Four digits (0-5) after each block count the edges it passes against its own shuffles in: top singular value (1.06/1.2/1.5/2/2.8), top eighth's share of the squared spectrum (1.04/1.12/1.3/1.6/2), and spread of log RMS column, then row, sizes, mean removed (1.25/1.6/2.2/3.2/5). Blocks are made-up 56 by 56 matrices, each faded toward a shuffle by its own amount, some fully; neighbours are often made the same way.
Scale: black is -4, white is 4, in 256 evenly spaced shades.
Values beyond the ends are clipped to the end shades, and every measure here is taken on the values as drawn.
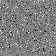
1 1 0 0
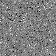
0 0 0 0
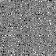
2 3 0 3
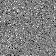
1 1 0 0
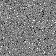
0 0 0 0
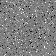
0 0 0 0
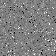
1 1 0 0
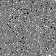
1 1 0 0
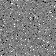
0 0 0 0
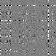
4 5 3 2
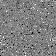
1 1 0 0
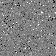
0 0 0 0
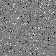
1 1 0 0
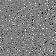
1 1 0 0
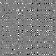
4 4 2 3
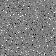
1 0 0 0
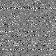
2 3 0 3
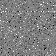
1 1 0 1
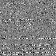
2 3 0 3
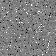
0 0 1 0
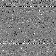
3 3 0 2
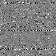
2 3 0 3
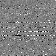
3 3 0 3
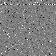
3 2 0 1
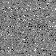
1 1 0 2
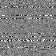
2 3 0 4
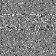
2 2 0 3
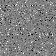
1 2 0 1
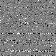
2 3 0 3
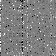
4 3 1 0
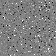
2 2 1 0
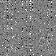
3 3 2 0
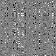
3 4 3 2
